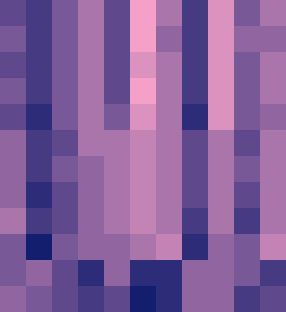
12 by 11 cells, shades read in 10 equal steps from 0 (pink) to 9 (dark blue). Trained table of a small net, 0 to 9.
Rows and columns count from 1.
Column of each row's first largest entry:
2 2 2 2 2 2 2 2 2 2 4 6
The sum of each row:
46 46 47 45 49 46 45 48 48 51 63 66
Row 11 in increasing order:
4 4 4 4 5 5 6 7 8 8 8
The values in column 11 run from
2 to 7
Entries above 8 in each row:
0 0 0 0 0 0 0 0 0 1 0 1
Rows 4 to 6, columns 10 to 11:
5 3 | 5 4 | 6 3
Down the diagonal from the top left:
6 7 5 3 5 2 3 6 3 5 7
